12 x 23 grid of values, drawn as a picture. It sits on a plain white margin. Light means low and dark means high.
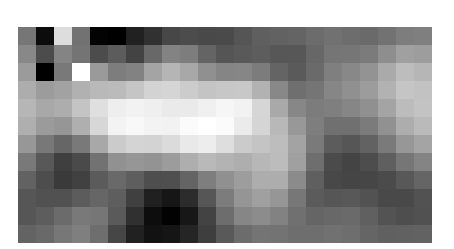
Overall the values sit about 50% of the way up the scale. In the top left lies a patch that is rougher than the rest. The centre is the ninth with the lowest average. The bottom right is the calmest part. The histogram is bell-shaped. The top left is the roughest part. No regular stripes run through it.
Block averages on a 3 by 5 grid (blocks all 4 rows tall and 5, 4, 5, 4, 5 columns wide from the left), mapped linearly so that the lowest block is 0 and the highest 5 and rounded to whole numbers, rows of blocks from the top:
3 3 3 3 2 | 2 0 0 2 3 | 4 5 3 3 4
